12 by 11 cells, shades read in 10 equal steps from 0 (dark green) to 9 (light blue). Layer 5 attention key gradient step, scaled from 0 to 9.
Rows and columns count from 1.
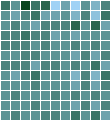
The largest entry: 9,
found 2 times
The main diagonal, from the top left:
3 6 5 4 4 5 5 7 4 4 4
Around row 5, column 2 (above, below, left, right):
4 5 4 4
